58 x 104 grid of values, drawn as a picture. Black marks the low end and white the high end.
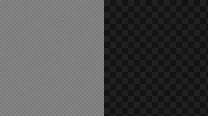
The table splits into one row of 2 panels. Panel 1,1: middling, checkered, faint in contrast. Panel 1,2: very low, checkered, faint in contrast.
